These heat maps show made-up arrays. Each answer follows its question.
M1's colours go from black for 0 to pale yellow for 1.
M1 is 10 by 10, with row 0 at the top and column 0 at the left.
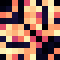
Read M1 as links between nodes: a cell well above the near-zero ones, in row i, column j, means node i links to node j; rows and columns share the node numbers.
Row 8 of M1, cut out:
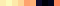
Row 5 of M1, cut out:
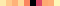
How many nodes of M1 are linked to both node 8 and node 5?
6
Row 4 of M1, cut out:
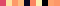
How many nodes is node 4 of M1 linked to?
8
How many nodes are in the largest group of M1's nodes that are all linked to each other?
6
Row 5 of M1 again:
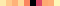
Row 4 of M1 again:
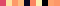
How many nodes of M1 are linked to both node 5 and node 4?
7
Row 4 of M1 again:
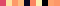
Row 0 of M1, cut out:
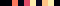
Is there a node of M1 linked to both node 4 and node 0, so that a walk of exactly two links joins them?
yes
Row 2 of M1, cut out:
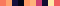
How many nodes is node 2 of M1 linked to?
7
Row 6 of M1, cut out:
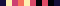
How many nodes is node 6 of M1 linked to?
6
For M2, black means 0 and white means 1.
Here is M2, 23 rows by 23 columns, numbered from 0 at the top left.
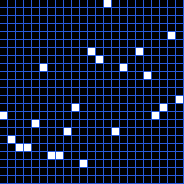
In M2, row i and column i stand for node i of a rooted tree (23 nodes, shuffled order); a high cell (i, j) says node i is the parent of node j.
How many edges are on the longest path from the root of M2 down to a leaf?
6
